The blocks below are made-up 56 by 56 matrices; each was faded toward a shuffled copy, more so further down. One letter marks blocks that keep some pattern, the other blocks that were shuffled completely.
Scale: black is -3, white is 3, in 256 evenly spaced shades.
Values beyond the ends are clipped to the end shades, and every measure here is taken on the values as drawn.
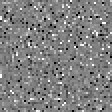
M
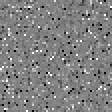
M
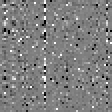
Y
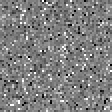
M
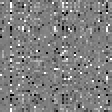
Y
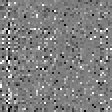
Y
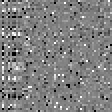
Y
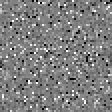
M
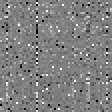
Y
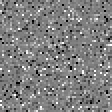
M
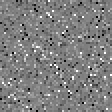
M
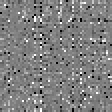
Y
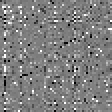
Y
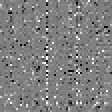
Y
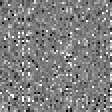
Y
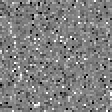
M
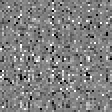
Y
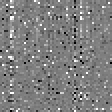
Y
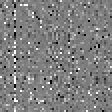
Y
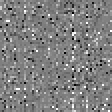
Y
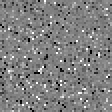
M
